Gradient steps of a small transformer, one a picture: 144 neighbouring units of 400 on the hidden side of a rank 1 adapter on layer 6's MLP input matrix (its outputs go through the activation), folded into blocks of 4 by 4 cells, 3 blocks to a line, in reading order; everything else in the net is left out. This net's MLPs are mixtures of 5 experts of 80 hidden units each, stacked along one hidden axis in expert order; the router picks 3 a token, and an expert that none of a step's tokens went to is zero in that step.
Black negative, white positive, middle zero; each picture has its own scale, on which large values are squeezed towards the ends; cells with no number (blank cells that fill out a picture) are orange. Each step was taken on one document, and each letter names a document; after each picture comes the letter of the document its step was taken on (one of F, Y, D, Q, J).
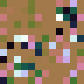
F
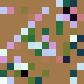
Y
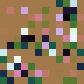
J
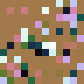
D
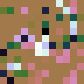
Y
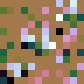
D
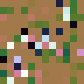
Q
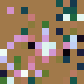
Q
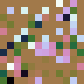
J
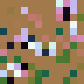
F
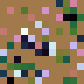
D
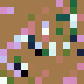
Y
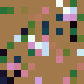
Y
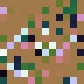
Q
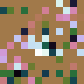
Y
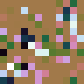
F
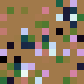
J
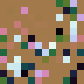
F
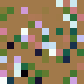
D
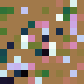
D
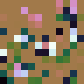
F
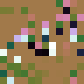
Q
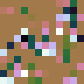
Q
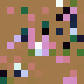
Y
